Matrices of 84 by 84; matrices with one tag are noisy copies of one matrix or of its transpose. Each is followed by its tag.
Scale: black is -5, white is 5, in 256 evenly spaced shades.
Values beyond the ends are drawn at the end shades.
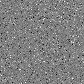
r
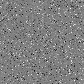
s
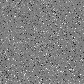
s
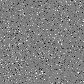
r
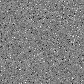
r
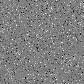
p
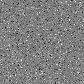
r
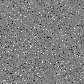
p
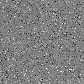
s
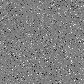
s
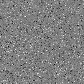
p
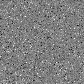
p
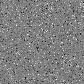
p
